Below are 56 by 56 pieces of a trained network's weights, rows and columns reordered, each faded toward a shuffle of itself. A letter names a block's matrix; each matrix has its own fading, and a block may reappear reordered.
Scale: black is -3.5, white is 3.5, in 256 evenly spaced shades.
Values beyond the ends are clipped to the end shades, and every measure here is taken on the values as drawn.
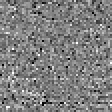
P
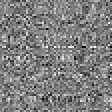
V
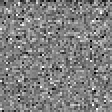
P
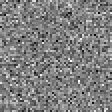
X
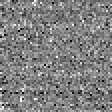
P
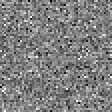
P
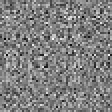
V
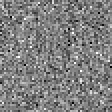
X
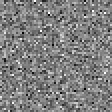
X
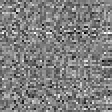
V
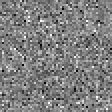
P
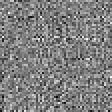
V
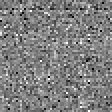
P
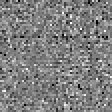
P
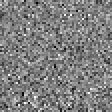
X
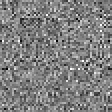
V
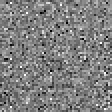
P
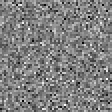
X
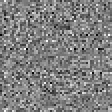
V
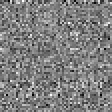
V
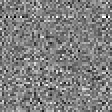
V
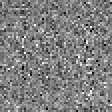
P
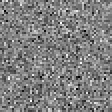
X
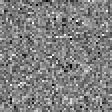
X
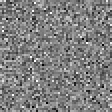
X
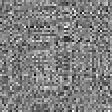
V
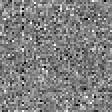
P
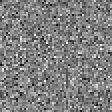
X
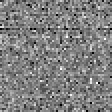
P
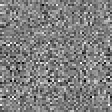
V
